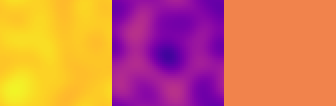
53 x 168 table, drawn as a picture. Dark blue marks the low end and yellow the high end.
The table splits into one row of 3 panels. Panel 1,1: very high, smooth, faint in contrast. Panel 1,2: low, smooth. Panel 1,3: high, flat.
